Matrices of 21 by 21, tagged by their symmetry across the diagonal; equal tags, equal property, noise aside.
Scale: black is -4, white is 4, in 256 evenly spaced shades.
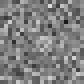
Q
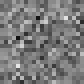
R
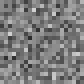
R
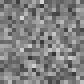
Q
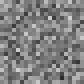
R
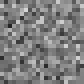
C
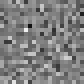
C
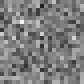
Q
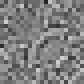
R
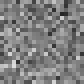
C
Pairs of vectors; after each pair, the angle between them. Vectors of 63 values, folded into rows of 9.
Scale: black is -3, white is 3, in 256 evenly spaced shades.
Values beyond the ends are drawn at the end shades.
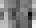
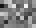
orthogonal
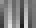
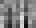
nearly opposite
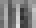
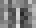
nearly parallel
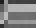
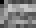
nearly parallel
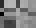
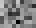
partly opposed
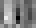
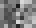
partly opposed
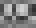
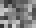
orthogonal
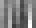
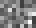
partly aligned
